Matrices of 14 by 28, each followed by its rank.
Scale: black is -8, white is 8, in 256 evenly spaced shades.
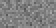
full rank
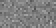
full rank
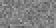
full rank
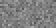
full rank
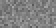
full rank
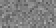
full rank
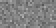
full rank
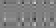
one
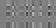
one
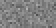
full rank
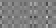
one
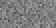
full rank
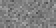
full rank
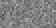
full rank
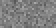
full rank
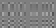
one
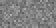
full rank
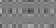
one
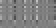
one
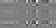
one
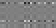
one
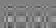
one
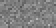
full rank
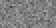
full rank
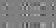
one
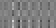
one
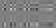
one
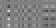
one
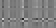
one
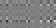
one
